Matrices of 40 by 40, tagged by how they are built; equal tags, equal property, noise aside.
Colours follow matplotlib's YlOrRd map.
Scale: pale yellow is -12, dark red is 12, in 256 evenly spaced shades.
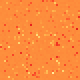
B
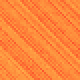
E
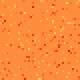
B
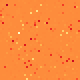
B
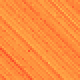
E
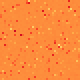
B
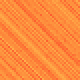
E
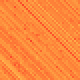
E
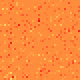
B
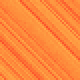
E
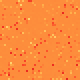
B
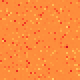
B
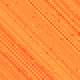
E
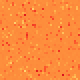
B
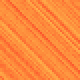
E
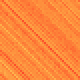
E
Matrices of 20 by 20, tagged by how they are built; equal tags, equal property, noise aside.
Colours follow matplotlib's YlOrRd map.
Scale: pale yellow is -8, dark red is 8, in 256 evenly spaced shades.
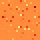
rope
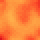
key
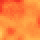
key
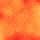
key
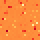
rope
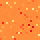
rope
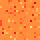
rope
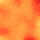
key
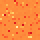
rope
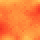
key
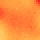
key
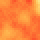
key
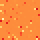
rope
